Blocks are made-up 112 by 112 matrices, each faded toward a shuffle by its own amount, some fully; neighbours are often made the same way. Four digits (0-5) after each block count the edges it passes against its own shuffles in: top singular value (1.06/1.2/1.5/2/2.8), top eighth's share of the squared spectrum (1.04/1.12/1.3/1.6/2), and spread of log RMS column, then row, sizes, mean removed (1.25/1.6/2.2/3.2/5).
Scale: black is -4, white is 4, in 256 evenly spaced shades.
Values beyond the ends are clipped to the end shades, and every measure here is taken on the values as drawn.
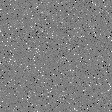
0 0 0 0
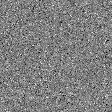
0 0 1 0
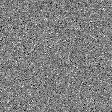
0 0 0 0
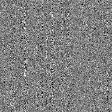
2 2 3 0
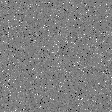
2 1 0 0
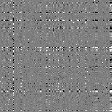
5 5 3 3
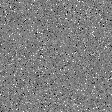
0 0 0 0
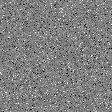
0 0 0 0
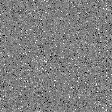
2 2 2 0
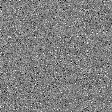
0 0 1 0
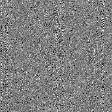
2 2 3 0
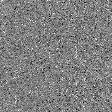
1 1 2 0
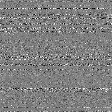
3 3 0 4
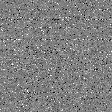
1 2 0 2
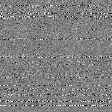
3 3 0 4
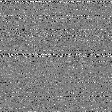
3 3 0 4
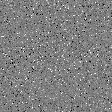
0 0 0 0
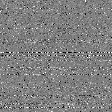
3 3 0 3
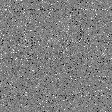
1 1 0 1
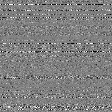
3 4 0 4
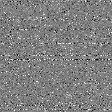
2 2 0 3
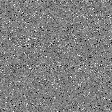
1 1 0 2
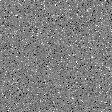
0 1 0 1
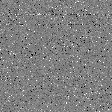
2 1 0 1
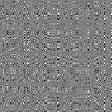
5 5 4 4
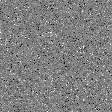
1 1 0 0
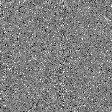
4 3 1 1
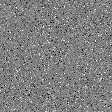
2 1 0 0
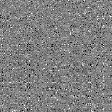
4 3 2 2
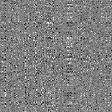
4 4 3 2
